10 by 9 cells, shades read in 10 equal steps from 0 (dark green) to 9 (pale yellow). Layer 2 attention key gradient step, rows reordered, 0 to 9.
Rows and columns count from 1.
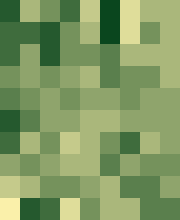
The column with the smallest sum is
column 3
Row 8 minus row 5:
2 0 0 2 1 -2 1 -1 -1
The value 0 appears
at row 1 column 6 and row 2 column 6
